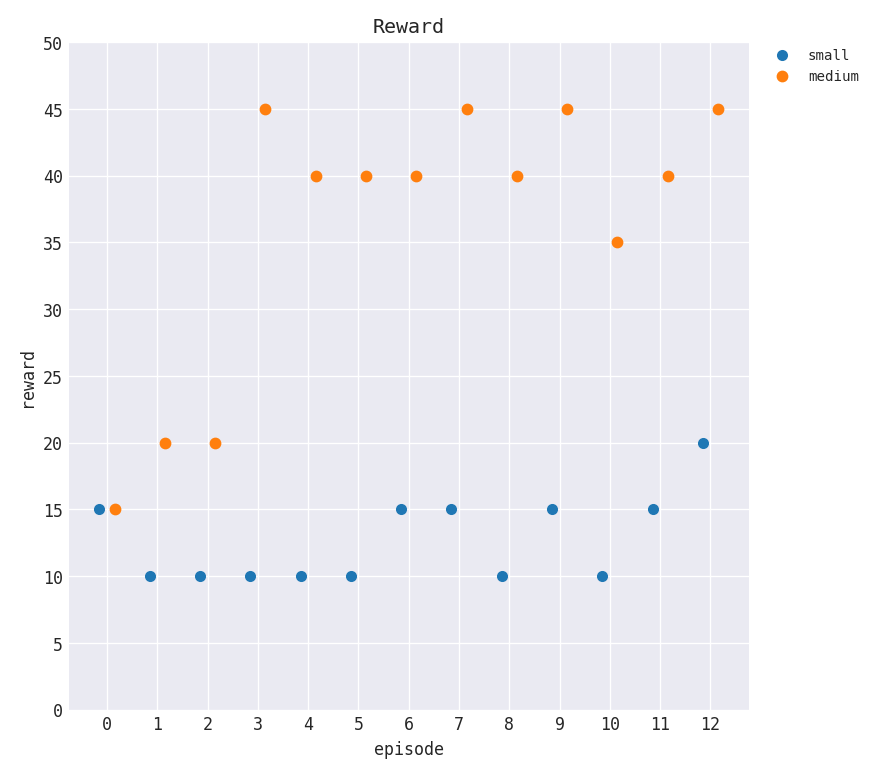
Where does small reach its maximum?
12
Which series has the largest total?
medium
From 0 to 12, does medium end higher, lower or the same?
higher
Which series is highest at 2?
medium
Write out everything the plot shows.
Title: Reward
x-axis: episode, ticks 0 1 2 3 4 5 6 7 8 9 10 11 12
y-axis: reward, ticks 0 5 10 15 20 25 30 35 40 45 50
Legend: small, medium
Values:
small: 15 10 10 10 10 10 15 15 10 15 10 15 20
medium: 15 20 20 45 40 40 40 45 40 45 35 40 45
